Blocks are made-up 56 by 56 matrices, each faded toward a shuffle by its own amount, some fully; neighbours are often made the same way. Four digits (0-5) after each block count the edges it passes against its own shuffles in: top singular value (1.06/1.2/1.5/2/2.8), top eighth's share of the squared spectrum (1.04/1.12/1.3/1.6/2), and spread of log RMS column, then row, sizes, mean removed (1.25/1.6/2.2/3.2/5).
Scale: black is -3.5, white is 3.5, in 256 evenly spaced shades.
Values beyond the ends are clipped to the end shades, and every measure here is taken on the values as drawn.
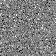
1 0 0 0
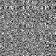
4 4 2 2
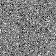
1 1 0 0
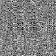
4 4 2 2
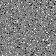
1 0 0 0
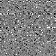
4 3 1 2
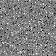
2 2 0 0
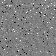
1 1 0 0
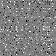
3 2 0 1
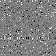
3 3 1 1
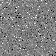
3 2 0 0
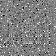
3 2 1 1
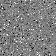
2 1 0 0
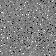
1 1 0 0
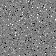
0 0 0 0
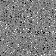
2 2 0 0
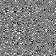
3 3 1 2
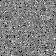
2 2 0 0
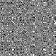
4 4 2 2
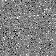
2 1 0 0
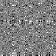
4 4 2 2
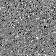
1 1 0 0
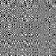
4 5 3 3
